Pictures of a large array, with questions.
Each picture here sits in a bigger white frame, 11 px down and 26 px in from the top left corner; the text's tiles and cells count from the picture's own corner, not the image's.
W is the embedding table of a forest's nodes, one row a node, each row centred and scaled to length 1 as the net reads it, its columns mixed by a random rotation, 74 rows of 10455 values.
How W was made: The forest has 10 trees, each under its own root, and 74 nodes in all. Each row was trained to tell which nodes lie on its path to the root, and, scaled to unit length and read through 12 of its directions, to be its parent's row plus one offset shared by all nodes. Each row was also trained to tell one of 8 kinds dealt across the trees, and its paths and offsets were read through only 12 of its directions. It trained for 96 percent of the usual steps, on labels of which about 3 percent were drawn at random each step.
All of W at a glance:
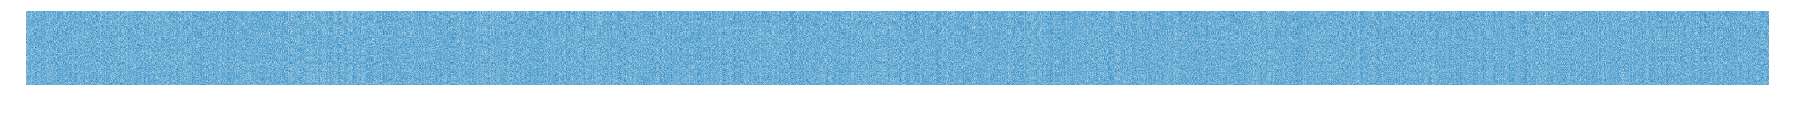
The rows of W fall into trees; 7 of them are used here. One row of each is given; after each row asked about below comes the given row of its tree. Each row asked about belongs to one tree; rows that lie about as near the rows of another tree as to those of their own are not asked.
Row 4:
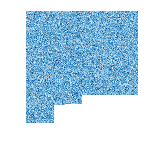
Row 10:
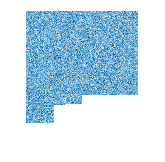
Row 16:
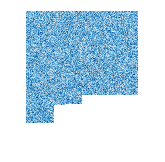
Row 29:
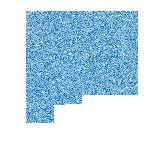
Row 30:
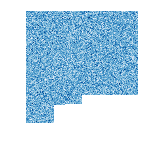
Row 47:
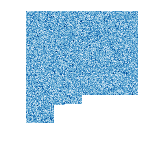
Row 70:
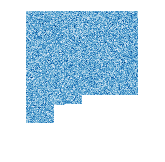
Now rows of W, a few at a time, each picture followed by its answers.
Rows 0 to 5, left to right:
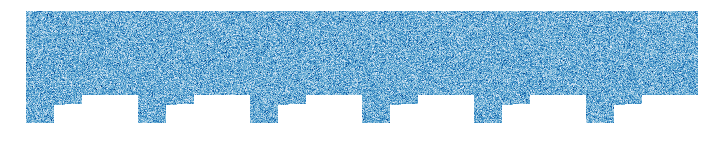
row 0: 29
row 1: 29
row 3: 29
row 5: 47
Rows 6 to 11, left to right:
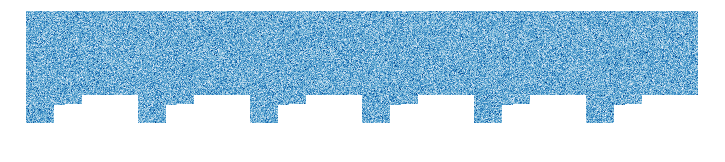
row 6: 4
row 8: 70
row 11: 10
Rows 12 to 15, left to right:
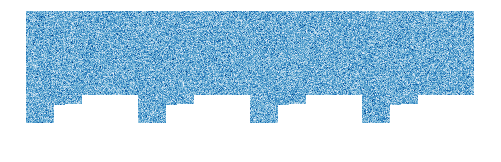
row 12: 30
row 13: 29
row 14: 30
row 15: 47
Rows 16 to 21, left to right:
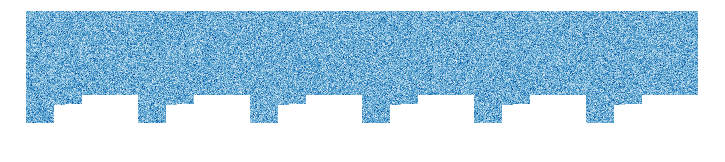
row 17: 16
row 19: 70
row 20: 47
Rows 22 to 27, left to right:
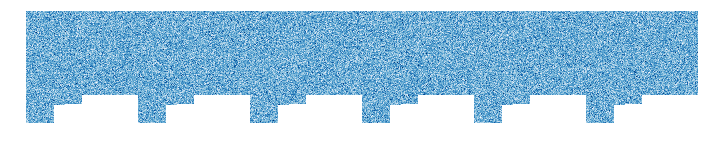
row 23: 70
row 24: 30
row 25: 16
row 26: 70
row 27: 70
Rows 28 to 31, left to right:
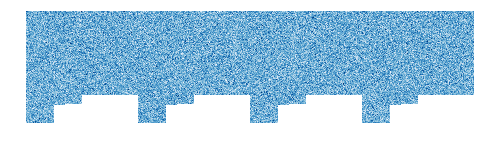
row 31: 30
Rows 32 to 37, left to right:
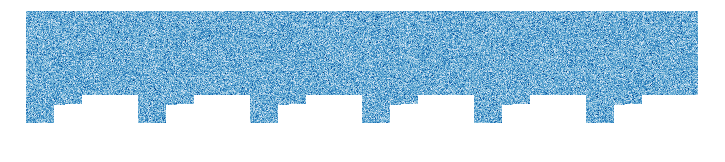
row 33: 47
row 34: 4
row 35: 30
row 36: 70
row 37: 16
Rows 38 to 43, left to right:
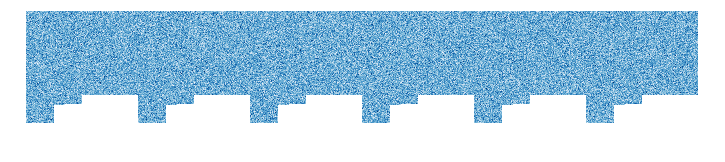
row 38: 47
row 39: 47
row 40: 47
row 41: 70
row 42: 29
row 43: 70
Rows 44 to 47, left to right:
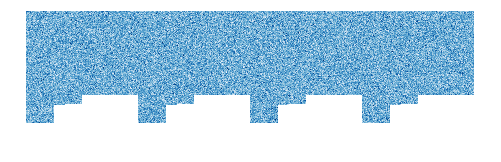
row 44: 30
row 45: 4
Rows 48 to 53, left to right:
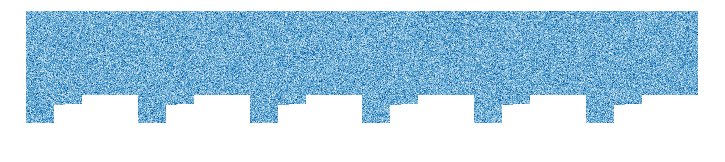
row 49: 47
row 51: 30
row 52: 30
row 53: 70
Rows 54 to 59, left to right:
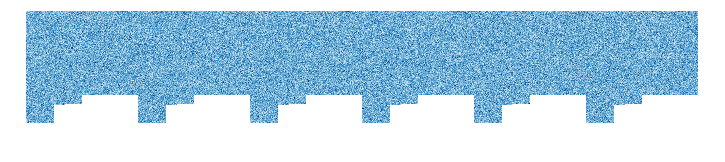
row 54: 47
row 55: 10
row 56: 47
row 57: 29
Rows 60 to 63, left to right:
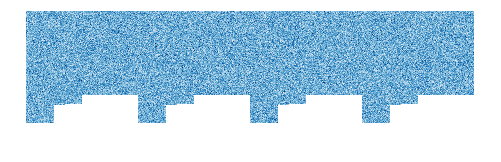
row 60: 30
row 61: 70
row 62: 47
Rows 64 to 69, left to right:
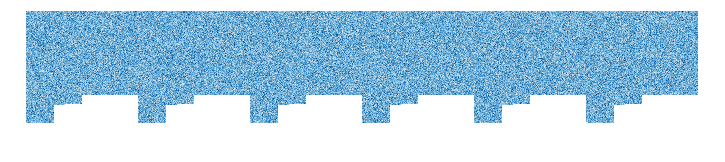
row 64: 70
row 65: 10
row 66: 47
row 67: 4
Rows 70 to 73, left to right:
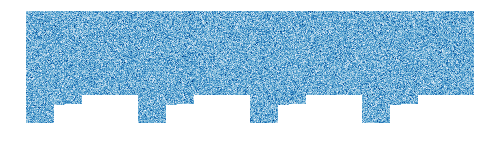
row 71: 4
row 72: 30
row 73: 70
